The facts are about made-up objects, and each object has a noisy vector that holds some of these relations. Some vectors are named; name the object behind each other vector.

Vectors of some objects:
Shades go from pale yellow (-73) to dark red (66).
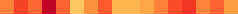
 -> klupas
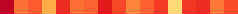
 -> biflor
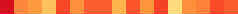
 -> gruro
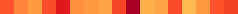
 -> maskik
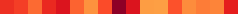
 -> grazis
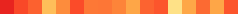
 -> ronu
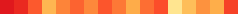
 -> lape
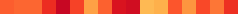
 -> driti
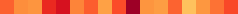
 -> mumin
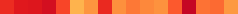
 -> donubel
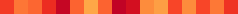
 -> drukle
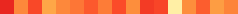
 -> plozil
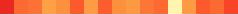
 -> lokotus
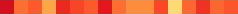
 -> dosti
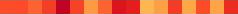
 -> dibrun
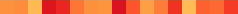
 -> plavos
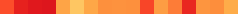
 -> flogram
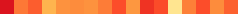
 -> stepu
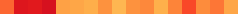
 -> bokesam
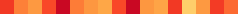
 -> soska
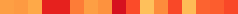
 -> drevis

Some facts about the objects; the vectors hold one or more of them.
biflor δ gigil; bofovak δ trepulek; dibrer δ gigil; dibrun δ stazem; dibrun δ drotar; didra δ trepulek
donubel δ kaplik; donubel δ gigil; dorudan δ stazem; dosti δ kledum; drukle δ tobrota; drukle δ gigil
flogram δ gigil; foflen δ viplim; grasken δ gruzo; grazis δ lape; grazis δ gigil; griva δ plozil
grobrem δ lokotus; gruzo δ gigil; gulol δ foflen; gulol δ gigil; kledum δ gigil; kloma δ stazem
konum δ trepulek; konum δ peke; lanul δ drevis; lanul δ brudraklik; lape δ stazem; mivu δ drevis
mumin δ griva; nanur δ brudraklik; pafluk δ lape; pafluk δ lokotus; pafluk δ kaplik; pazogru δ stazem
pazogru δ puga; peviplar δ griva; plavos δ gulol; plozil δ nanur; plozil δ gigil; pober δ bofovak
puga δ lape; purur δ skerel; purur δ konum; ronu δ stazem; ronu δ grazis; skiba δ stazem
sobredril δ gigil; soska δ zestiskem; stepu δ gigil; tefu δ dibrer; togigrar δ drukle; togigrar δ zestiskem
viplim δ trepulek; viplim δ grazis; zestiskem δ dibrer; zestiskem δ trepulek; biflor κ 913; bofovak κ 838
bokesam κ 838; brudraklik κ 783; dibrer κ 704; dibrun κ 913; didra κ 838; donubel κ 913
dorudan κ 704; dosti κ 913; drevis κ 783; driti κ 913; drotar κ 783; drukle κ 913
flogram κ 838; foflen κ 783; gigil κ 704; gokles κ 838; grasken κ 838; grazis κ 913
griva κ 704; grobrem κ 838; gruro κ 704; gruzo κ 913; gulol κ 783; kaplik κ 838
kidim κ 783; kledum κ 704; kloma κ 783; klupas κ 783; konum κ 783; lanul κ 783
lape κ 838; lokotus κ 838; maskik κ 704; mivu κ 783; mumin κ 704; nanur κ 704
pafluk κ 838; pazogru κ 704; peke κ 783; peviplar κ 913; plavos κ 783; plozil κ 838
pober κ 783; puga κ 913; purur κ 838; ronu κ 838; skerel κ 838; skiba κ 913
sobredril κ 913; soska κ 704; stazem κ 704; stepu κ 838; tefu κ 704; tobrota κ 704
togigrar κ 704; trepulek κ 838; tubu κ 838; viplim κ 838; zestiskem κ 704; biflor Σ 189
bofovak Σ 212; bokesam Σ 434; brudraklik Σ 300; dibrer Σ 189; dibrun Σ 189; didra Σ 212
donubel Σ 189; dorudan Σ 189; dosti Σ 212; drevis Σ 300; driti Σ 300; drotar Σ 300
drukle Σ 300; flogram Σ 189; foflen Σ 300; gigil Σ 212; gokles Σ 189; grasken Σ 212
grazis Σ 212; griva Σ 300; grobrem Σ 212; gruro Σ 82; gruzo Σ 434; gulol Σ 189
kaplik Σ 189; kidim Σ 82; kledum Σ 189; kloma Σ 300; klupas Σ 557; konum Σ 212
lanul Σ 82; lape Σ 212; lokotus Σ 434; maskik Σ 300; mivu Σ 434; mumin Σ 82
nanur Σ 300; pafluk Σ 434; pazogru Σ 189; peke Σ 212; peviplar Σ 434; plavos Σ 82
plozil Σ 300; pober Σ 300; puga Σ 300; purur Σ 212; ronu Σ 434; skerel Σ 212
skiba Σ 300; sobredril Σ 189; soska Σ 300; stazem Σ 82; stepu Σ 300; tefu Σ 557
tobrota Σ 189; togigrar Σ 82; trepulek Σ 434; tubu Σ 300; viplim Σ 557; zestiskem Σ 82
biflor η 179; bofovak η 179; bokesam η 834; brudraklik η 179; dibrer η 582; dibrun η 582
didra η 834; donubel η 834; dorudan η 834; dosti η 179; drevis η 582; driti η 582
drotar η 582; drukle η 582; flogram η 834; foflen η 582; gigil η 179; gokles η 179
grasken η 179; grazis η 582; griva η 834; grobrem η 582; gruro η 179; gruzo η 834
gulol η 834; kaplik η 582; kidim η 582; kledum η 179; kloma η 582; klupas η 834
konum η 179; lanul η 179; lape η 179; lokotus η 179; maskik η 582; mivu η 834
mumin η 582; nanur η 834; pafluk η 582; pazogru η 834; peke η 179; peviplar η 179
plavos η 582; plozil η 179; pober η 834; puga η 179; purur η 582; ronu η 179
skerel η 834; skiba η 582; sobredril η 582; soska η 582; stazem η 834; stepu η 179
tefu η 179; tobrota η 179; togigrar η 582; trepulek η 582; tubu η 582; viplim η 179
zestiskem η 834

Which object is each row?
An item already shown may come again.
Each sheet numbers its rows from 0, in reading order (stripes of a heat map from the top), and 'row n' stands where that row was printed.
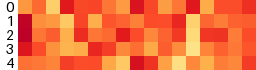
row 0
foflen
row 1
kledum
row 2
biflor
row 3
viplim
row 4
trepulek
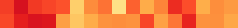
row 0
stazem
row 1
flogram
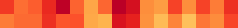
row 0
drukle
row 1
purur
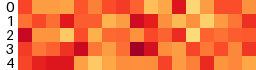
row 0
lanul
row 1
pafluk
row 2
gigil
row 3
sobredril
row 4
flogram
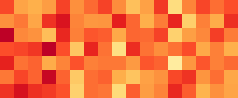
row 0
peke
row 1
kloma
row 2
tefu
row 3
griva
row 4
grasken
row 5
pober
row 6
dorudan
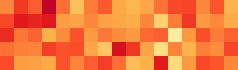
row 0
mivu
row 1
didra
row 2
gokles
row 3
trepulek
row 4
brudraklik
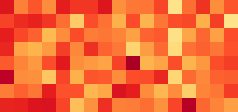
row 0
peviplar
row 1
nanur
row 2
ronu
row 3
konum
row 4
maskik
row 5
kledum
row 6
grobrem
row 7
gruzo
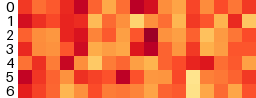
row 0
drukle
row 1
zestiskem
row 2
mumin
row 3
dibrer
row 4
gulol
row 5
puga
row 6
ronu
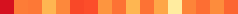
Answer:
bofovak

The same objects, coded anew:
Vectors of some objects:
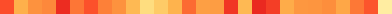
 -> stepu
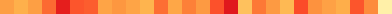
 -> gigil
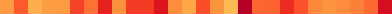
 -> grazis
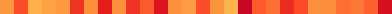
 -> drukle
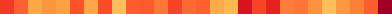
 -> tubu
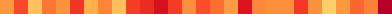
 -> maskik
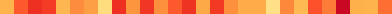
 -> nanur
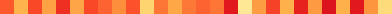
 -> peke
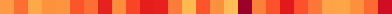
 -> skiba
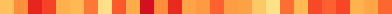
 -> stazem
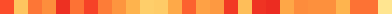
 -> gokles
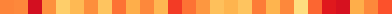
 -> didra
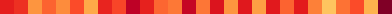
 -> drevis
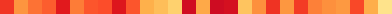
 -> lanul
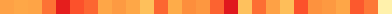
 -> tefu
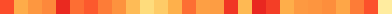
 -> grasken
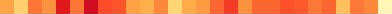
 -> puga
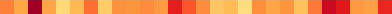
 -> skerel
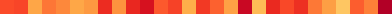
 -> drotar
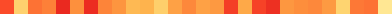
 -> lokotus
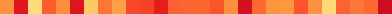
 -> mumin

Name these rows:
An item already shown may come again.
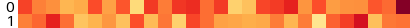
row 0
purur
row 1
flogram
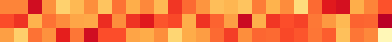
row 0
didra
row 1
kloma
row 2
puga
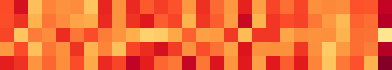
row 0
plavos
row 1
kloma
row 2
gokles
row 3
maskik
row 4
drevis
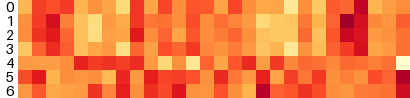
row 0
griva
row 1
pober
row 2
gulol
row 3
zestiskem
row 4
peviplar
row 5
foflen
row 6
driti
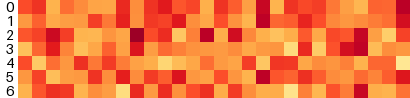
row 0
kloma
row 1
grazis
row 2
mivu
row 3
gruzo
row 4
viplim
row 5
sobredril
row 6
nanur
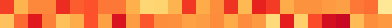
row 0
plozil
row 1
donubel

